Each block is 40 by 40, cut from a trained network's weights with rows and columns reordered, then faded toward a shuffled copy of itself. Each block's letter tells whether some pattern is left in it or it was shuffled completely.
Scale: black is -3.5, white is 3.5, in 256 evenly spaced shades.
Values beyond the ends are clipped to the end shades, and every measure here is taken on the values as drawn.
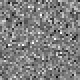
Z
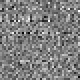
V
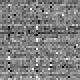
V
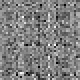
V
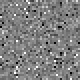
Z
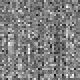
V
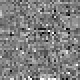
V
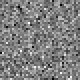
Z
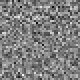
V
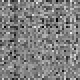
V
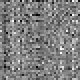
V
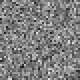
Z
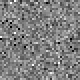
Z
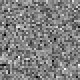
Z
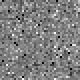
Z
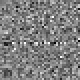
V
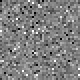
Z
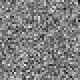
Z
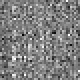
V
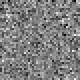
Z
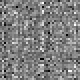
V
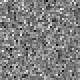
Z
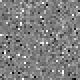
Z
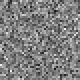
Z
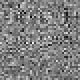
V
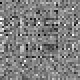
V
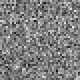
Z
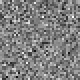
Z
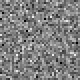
Z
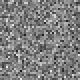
Z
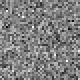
Z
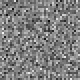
Z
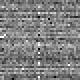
V
